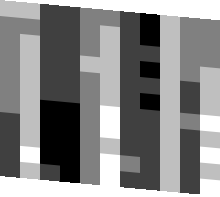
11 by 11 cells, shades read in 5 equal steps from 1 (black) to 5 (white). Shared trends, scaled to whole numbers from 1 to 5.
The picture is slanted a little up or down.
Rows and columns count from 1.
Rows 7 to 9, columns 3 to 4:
1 1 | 1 1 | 1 1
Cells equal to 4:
33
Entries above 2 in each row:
7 7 7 7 6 6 7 5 5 6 5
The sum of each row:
31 30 32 33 32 31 33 30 30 32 32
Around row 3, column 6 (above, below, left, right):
4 4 3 2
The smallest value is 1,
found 13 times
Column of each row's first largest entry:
1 6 2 2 2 2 6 6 11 2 6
